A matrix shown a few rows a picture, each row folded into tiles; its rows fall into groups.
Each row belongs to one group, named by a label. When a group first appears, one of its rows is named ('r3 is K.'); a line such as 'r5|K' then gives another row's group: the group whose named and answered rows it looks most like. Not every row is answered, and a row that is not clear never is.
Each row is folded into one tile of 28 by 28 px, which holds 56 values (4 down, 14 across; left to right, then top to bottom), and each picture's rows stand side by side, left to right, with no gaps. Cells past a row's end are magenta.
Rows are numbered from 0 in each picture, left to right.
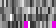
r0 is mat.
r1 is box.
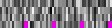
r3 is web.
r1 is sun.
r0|sun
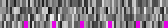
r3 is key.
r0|web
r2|sun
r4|box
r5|sun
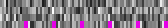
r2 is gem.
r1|box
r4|box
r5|box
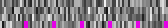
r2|key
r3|sun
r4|gem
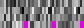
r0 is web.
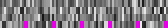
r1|mat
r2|sun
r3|key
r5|sun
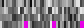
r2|box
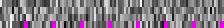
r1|web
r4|gem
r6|web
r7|gem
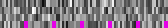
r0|web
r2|gem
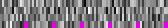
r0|sun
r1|gem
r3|key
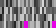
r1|gem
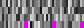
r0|gem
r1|sun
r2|gem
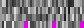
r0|web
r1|box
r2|key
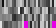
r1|web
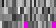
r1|gem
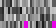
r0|gem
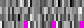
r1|sun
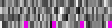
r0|box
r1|sun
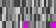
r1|gem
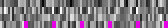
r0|key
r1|key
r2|key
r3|key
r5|gem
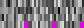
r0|gem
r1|web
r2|key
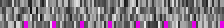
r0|web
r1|key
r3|web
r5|mat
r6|web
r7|gem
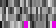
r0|web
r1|box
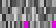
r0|web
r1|gem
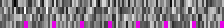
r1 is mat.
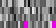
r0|mat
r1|key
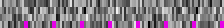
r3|mat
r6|web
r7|mat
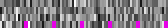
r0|sun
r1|box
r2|gem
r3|mat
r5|key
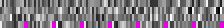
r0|mat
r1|web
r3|box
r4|sun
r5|key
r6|sun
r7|sun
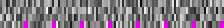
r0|web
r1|mat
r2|box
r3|key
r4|web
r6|web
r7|gem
